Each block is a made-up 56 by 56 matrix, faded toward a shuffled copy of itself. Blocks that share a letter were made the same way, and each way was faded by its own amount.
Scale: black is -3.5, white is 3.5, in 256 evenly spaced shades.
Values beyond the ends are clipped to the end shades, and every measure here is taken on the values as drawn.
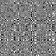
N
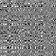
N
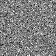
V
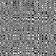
N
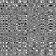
N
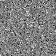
V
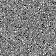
V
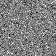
V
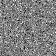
V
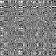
N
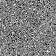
V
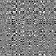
N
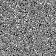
V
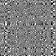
N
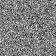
V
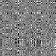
N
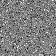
V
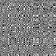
N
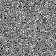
V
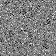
V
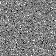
V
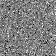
V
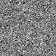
V
